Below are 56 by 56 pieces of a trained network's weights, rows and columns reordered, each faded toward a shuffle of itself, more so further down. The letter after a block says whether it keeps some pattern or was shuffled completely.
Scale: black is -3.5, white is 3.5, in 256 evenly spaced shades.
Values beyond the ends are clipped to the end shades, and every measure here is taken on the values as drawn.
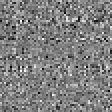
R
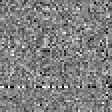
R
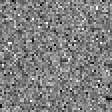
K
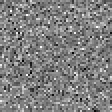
K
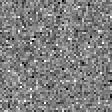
K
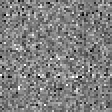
R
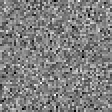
K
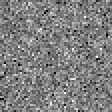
K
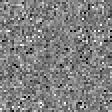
R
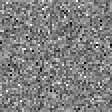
K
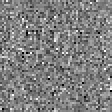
R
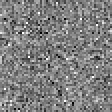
R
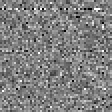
R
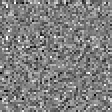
R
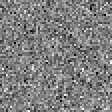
K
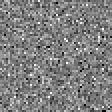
K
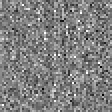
R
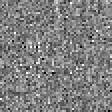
R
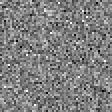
K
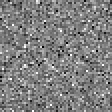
K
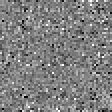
R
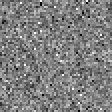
K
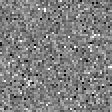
K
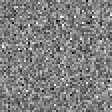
R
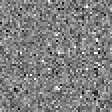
R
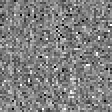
R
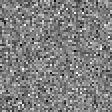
K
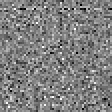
R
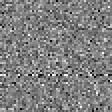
R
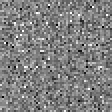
R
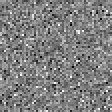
K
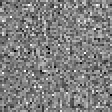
R
